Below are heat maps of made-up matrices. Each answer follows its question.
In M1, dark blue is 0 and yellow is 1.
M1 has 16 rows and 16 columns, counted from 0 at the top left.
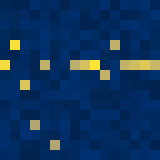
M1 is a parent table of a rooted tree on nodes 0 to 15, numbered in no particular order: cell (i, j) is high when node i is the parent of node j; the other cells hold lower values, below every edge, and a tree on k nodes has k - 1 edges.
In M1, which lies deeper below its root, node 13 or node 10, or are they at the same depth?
node 10
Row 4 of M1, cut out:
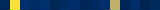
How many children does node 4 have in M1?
2
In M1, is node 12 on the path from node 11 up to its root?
no
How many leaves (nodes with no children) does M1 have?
10
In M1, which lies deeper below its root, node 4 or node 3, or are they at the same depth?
node 3
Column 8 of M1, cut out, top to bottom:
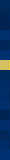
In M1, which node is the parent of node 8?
6
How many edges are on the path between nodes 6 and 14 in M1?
1
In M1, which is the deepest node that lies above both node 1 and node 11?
4
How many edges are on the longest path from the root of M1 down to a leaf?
2
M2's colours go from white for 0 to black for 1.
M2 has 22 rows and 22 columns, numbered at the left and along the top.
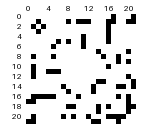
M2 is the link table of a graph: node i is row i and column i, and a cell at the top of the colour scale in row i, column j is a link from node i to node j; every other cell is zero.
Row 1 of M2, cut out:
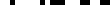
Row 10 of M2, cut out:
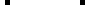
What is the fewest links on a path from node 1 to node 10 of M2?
1
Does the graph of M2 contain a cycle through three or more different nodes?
yes
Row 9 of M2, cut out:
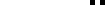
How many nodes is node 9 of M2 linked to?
2
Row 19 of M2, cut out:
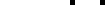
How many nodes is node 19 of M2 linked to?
2
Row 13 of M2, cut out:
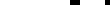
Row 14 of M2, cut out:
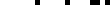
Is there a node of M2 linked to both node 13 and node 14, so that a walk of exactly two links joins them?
yes
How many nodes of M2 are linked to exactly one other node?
0
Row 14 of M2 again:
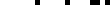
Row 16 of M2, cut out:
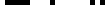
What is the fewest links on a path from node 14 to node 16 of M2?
2
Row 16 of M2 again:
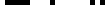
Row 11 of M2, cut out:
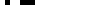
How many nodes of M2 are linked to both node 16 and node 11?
3
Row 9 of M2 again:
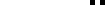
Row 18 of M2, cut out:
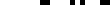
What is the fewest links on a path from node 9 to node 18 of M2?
1
